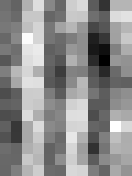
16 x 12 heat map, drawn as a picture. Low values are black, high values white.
The middle right is the ninth with the lowest average. Upright stripes repeat 3 times across the table. Streaks run downward.
